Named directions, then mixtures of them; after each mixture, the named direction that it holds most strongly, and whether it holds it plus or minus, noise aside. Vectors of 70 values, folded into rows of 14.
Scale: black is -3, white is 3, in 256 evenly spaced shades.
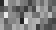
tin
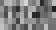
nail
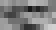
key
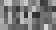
nail, plus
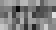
nail, plus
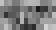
key, plus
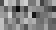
nail, plus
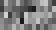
tin, plus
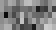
key, plus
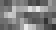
key, minus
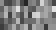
nail, minus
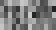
nail, plus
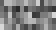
nail, plus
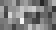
key, minus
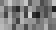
nail, plus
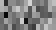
tin, minus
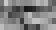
key, plus
